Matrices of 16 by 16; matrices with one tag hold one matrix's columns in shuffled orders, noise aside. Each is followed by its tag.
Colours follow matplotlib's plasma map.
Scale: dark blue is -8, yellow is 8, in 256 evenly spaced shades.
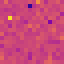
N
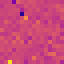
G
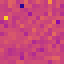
N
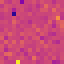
G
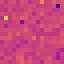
N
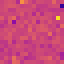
N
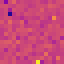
G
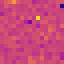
N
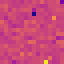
G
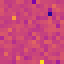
G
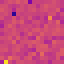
G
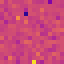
G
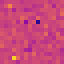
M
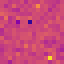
M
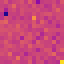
G
